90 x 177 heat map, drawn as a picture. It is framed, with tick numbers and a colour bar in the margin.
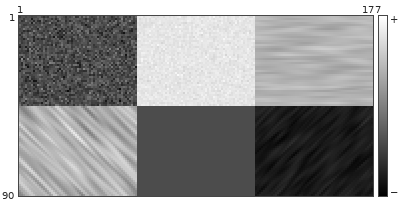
The table splits into 2 rows of 3 panels. Panel 1,1: low, fine-grained. Panel 1,2: very high, fine-grained, faint in contrast. Panel 1,3: high, streaked across, faint in contrast. Panel 2,1: high, slanting down to the right. Panel 2,2: low, flat. Panel 2,3: very low, slanting up to the right, faint in contrast.
